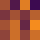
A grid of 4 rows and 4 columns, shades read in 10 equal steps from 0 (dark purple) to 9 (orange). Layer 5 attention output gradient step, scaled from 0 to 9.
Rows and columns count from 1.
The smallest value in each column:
3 1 2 0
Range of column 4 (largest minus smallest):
9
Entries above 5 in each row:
1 1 2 2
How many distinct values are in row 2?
3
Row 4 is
4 7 4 7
